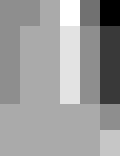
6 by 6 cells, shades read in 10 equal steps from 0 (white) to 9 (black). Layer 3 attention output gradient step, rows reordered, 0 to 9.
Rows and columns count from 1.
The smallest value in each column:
3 3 3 0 3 2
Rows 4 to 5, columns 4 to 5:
1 4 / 3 3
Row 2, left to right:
4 3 3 1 4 7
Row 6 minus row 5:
0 0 0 0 0 -2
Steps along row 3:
down same down up up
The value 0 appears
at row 1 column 4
